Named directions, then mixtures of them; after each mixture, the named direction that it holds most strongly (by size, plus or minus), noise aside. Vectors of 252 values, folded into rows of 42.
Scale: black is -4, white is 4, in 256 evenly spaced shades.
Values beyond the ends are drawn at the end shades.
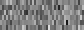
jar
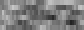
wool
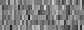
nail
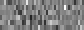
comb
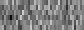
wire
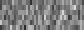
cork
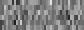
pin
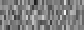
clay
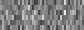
clay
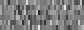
comb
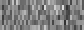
nail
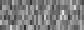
cork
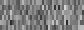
jar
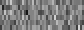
nail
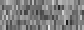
jar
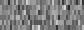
nail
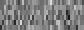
pin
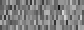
jar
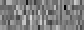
comb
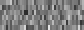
jar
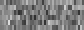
comb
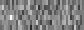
wire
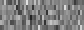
comb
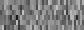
wire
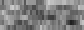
wool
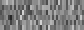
wire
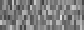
cork
